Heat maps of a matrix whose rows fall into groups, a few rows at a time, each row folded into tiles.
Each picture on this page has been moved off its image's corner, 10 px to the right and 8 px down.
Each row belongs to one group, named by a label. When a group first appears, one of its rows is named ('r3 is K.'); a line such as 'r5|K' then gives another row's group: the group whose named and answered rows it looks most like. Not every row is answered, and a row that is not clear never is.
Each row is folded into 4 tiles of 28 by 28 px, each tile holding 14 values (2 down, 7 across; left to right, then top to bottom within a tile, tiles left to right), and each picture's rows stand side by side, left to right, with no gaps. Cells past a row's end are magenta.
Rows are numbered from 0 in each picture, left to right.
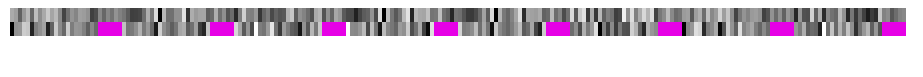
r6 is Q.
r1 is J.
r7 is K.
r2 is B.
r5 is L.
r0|Q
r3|J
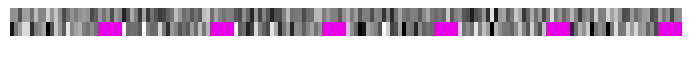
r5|Q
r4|J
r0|Q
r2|B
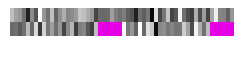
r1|J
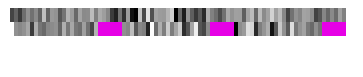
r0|J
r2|Q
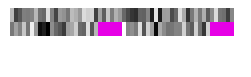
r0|L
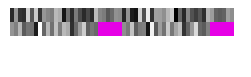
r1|K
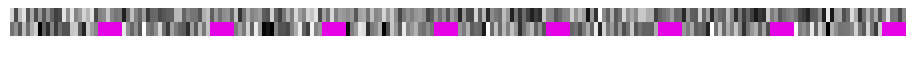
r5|L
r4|K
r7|J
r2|L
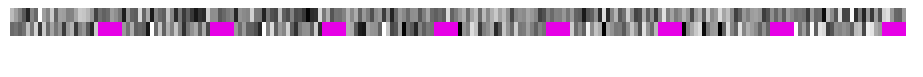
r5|J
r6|Q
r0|L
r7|J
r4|Q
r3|B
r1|K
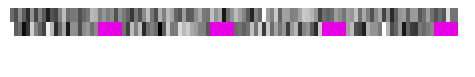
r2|L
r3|B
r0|B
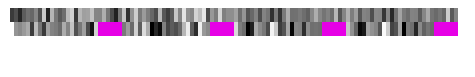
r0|J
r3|B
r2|B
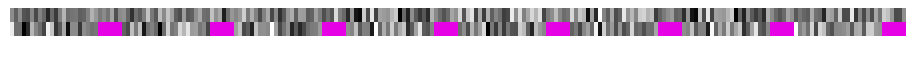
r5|L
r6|K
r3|K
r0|B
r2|B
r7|J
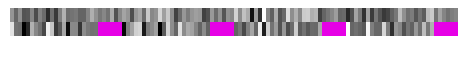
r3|B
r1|Q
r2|L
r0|B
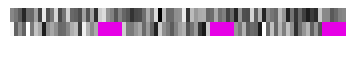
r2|K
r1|J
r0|J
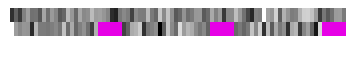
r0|J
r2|L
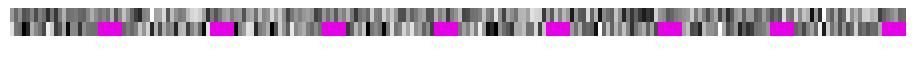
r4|L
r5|K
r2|Q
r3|Q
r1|L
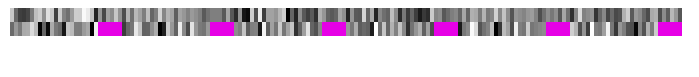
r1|Q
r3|K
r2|K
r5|B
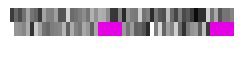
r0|J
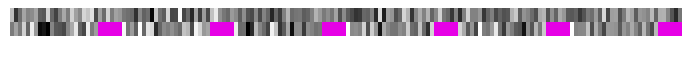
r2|B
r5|J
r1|J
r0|L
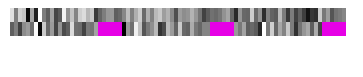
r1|Q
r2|K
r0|L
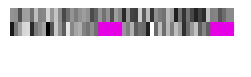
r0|Q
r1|K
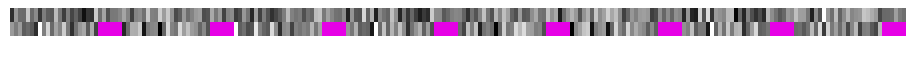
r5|Q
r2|B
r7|L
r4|Q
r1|Q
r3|K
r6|K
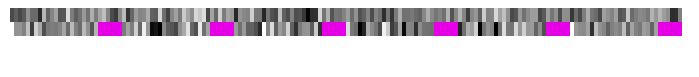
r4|Q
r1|L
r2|K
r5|J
